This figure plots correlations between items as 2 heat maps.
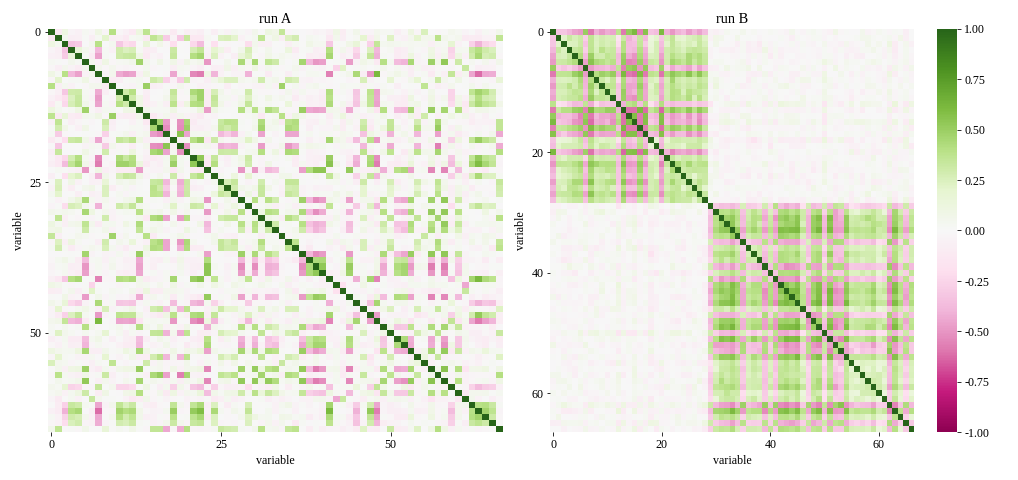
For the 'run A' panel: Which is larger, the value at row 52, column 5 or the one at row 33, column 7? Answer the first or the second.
the second
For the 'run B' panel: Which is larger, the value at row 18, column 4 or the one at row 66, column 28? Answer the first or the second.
the first
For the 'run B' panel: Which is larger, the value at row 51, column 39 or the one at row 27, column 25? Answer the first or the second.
the second
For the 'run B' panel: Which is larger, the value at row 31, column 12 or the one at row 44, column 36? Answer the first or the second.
the second
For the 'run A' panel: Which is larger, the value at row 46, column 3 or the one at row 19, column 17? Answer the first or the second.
the second
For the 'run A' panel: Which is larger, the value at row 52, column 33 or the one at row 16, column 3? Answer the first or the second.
the second
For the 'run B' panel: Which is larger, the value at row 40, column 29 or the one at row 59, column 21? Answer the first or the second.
the second
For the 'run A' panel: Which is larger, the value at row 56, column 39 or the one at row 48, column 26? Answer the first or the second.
the second
